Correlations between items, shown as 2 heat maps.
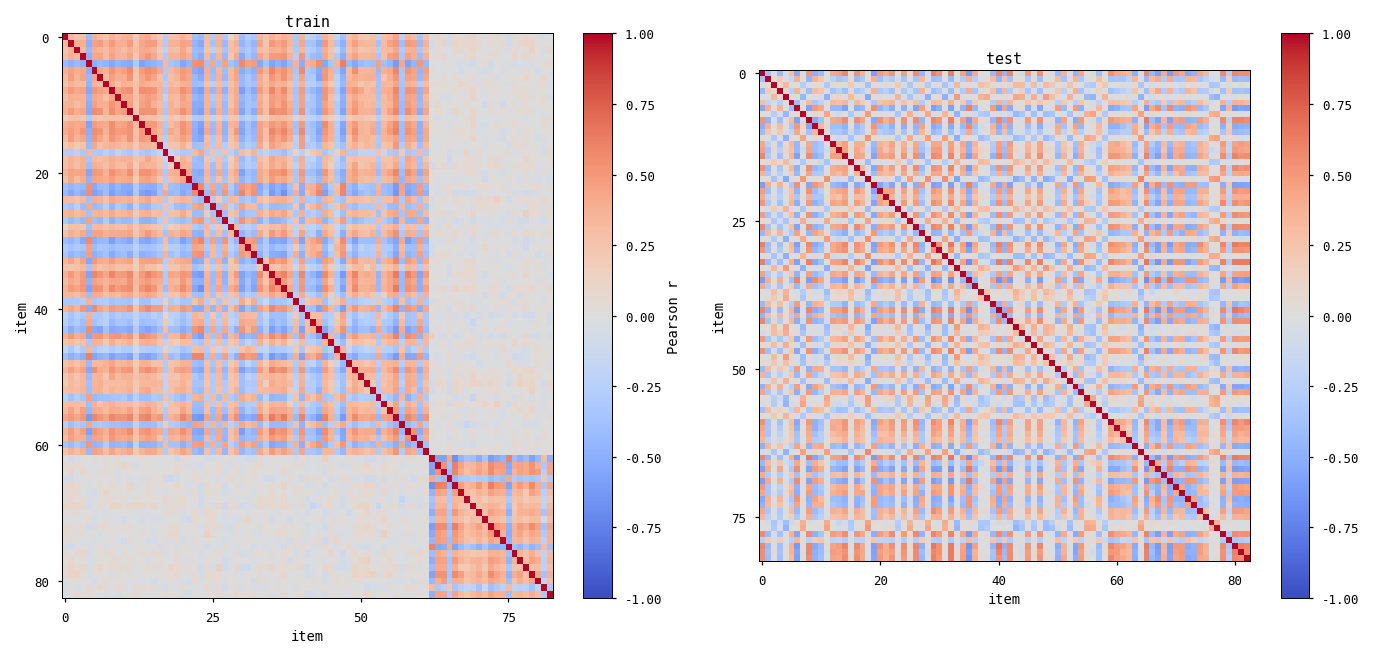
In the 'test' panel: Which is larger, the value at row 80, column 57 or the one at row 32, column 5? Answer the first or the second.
the second
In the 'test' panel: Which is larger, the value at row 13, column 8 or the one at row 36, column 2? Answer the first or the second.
the first
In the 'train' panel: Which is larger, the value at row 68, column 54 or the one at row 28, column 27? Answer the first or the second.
the first
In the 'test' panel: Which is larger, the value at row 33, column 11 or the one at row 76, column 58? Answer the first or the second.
the second
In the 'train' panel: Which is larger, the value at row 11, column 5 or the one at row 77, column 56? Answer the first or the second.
the first
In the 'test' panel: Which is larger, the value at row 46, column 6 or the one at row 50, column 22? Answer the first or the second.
the first
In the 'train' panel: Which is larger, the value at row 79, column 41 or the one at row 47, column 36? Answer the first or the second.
the first
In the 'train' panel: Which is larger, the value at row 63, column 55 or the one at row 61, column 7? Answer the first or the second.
the second
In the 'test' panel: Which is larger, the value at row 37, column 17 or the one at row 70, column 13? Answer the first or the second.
the second
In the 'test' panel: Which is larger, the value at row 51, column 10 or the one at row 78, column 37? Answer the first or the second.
the second
